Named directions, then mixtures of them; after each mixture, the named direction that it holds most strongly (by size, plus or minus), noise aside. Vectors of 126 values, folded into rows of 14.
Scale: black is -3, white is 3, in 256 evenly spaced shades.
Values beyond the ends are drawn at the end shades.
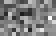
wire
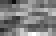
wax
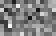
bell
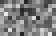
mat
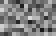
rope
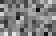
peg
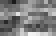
wax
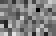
peg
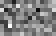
bell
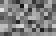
rope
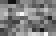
wax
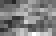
wax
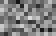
rope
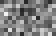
mat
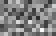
rope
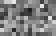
wire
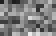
rope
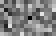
bell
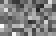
rope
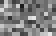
rope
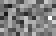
wire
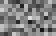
rope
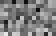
peg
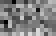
bell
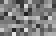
rope
